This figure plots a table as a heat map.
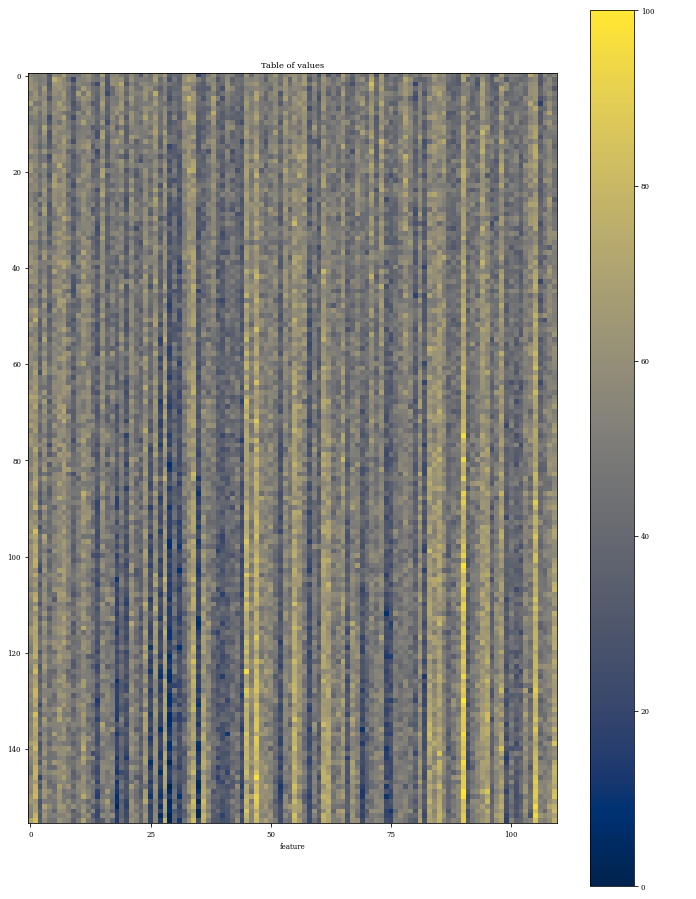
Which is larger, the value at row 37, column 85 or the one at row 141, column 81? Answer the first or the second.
the first
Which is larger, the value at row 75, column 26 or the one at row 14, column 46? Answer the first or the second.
the first
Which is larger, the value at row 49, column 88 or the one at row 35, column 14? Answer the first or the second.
the first
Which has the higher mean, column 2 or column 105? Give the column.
105
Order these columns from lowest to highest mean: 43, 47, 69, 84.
69, 43, 84, 47
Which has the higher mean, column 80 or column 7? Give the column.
7
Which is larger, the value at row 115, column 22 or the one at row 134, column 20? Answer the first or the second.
the first
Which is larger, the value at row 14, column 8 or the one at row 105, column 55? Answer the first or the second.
the second
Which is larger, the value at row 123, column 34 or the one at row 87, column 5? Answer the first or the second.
the first
